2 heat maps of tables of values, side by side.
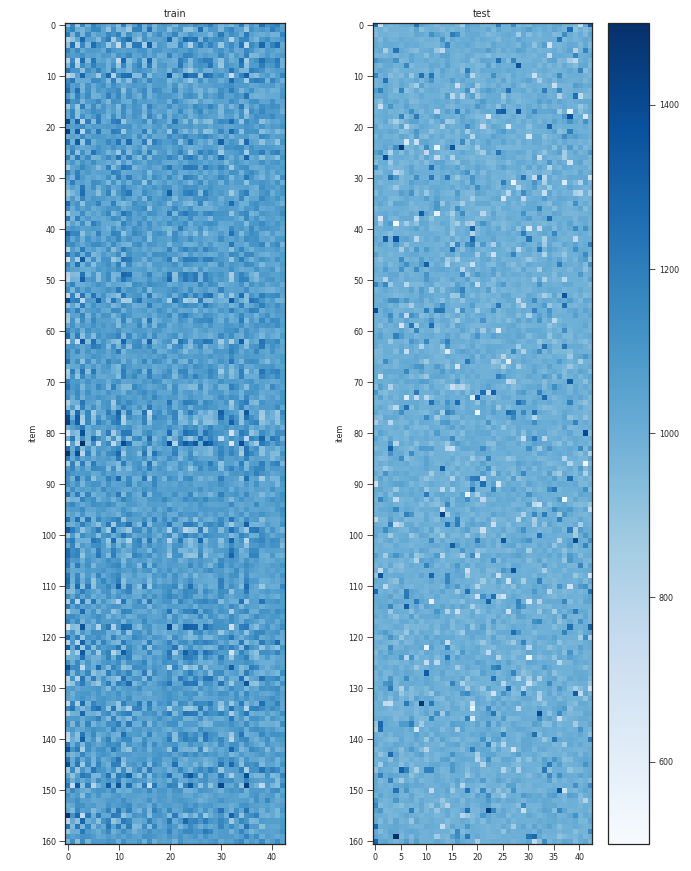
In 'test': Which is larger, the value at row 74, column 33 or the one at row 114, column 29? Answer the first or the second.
the second
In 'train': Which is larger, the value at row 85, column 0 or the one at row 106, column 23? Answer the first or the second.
the first
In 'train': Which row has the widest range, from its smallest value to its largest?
82
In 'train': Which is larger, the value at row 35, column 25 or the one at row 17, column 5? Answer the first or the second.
the second
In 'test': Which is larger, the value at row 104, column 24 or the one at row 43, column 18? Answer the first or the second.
the second
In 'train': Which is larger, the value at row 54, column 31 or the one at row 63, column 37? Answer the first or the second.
the second
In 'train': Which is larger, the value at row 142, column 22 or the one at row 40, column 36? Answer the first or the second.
the second
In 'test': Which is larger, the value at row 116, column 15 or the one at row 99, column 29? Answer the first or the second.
the second
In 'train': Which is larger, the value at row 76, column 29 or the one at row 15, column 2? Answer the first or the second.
the second
